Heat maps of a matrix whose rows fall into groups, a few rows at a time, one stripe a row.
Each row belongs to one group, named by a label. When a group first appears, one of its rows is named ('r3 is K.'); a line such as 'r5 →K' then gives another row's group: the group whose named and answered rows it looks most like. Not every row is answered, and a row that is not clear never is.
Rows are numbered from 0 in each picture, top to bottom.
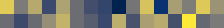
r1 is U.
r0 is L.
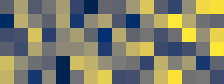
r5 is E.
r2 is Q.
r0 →L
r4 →E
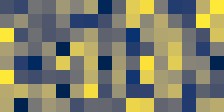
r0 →L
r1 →L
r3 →E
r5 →E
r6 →E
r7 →L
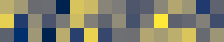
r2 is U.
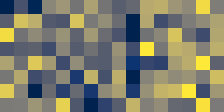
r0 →U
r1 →Q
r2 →E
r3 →U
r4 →Q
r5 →U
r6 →E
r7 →L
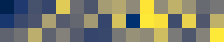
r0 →U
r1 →U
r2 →L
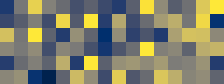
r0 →L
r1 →U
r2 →Q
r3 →L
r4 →U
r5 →E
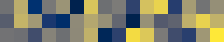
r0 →U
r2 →L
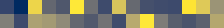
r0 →Q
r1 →L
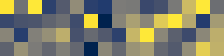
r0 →Q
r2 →L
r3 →L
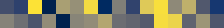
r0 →U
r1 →E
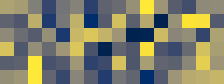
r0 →L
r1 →Q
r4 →Q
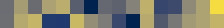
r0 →L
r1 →Q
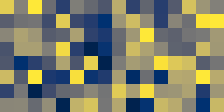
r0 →Q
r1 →L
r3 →L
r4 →U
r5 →Q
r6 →U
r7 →E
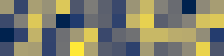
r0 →L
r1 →L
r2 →U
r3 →Q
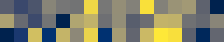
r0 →U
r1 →E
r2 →U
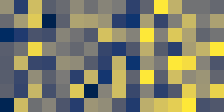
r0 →E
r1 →Q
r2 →U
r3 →L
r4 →U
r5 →U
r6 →Q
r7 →U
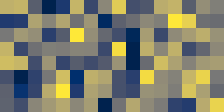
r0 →E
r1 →U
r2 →Q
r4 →E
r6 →U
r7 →L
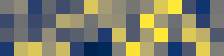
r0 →E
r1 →U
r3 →L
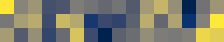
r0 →E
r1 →L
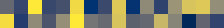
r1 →E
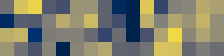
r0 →Q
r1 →U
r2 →E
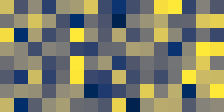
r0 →E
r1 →L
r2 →E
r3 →L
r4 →Q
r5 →Q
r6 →L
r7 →E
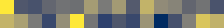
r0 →E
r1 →Q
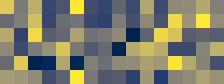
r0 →Q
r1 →Q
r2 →E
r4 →U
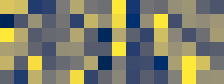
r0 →E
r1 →U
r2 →E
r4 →Q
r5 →Q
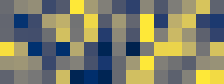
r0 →Q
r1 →U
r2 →U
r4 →L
